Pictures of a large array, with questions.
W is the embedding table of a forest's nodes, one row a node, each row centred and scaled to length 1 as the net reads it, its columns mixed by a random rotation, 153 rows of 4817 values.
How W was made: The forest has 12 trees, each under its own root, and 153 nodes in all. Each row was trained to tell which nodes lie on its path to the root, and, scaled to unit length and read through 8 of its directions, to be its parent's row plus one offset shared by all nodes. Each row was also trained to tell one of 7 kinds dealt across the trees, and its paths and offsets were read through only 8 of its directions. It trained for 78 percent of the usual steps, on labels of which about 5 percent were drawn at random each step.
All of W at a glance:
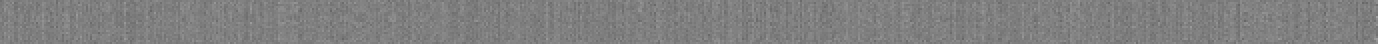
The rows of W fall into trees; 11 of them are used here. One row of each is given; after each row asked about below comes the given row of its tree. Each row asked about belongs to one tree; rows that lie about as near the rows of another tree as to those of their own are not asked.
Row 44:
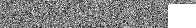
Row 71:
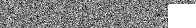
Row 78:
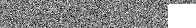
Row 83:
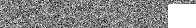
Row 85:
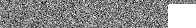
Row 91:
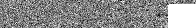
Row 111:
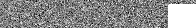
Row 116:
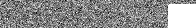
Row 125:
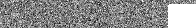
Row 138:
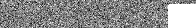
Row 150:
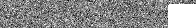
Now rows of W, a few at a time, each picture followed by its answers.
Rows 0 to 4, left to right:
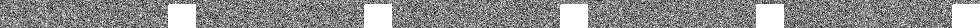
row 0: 83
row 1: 71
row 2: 125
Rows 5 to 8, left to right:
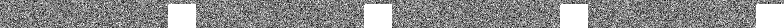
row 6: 91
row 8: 91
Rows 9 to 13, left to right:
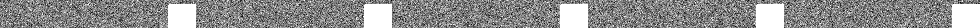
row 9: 85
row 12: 125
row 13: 111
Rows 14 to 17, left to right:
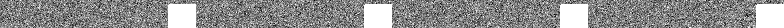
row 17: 91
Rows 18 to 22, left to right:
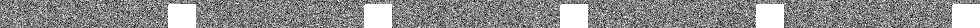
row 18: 83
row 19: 125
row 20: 150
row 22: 44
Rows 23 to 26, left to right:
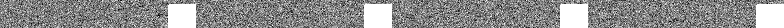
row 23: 91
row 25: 71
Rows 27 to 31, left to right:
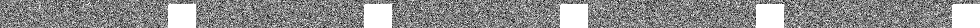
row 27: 85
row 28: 125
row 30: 150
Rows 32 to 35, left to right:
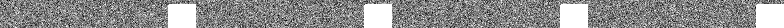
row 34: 125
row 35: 116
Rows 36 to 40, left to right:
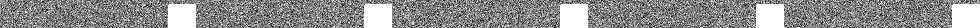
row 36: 125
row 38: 111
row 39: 71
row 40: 138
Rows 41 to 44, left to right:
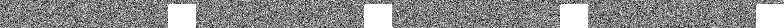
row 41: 116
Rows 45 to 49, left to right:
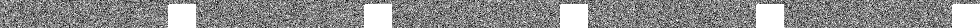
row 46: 138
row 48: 150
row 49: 85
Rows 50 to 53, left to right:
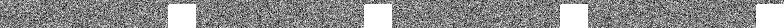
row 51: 91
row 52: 150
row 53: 85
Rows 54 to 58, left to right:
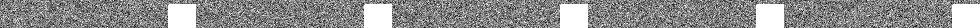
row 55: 71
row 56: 71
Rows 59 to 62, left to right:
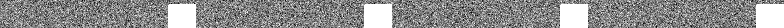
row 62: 83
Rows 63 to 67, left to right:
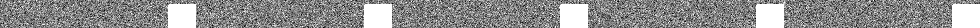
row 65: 83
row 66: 71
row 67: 44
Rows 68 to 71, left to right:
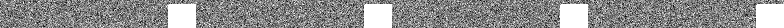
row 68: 138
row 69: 150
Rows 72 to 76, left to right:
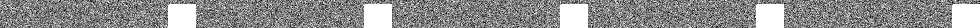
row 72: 150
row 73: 138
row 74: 150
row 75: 91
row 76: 83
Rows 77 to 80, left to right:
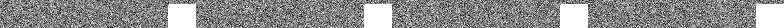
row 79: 111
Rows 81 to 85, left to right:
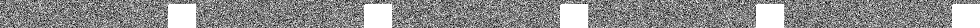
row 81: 116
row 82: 138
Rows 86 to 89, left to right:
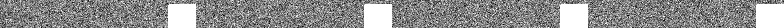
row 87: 83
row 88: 116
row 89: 111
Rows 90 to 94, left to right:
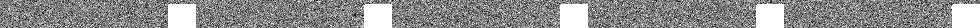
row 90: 111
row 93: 150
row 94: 83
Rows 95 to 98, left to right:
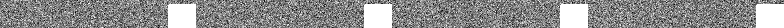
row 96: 150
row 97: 91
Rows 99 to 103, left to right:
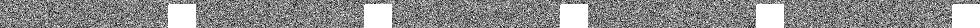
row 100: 78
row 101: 116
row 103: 150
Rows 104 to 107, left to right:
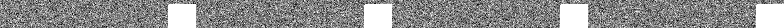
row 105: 78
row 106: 44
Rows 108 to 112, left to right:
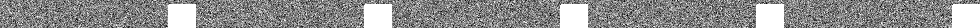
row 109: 83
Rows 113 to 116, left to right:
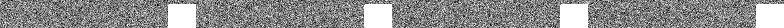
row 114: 83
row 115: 125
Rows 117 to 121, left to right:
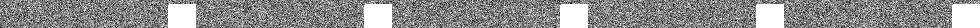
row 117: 91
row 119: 111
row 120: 71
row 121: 125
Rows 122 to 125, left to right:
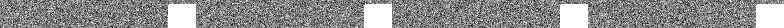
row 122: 125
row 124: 150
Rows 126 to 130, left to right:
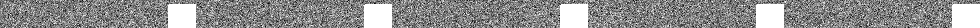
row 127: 111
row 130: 116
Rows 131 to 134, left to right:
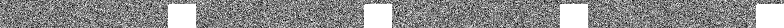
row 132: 138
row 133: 111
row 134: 85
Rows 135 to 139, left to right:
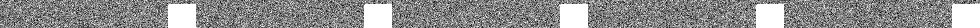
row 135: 71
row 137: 138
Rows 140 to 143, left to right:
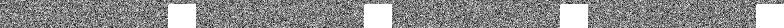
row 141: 125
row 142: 116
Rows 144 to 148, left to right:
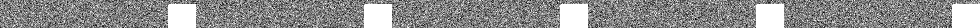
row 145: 83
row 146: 111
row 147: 138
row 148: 125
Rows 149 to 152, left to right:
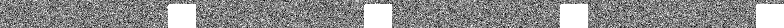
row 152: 83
